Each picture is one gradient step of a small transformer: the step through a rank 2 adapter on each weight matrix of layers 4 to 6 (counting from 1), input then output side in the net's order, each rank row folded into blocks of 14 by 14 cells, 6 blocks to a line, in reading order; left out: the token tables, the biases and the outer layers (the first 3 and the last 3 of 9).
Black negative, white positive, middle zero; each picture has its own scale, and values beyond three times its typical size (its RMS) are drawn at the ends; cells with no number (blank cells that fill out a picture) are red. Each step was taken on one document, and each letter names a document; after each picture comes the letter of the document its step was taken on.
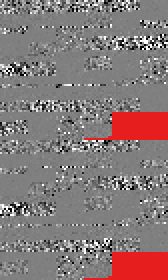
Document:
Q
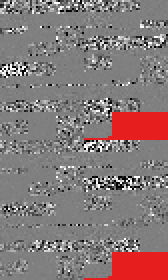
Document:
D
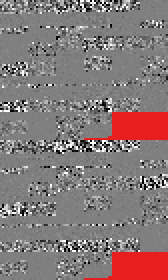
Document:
D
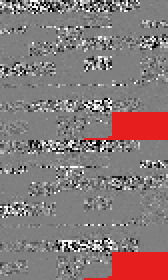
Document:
D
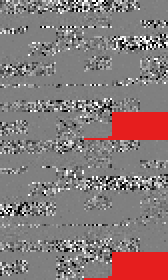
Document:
Q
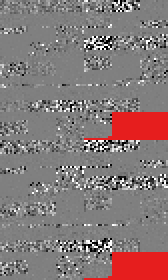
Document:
Q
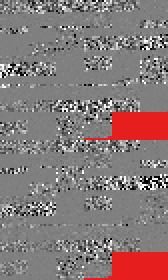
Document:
Q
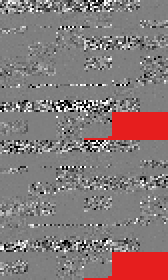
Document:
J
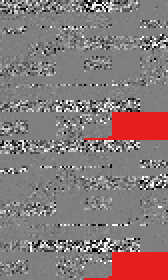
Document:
J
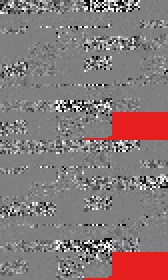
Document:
Q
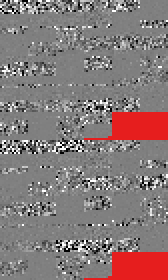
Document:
D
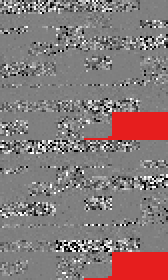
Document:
D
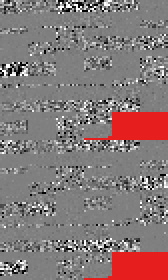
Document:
J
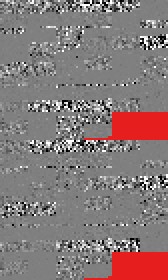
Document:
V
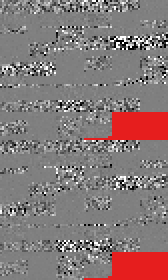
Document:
Q
